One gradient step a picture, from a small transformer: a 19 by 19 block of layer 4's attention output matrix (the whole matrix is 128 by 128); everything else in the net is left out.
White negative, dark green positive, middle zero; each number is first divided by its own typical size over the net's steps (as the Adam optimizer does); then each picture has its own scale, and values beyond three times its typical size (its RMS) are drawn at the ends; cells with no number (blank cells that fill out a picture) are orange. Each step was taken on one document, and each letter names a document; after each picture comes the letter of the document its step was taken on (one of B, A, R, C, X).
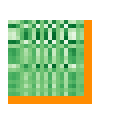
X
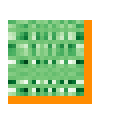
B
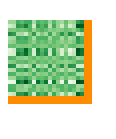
B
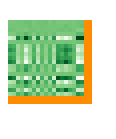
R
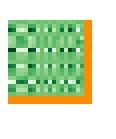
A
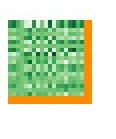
X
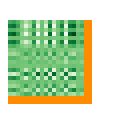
X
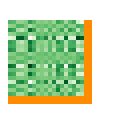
A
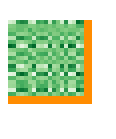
B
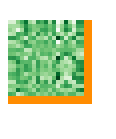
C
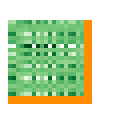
R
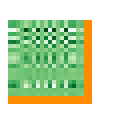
X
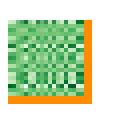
C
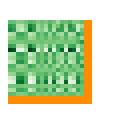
A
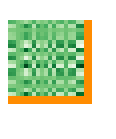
C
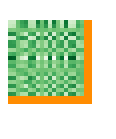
C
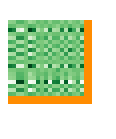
A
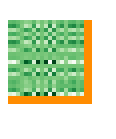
X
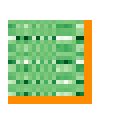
R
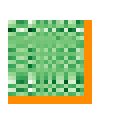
A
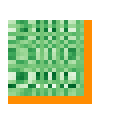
C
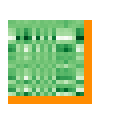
R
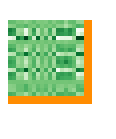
R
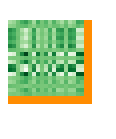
B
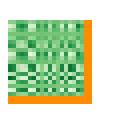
B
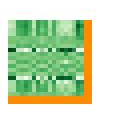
R
